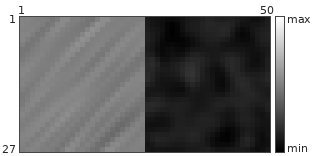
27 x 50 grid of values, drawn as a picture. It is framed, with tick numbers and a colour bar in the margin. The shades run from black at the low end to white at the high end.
It is made of 1 by 2 panels. Panel 1,1: middling, slanting up to the right, faint in contrast. Panel 1,2: very low, blotchy, faint in contrast.
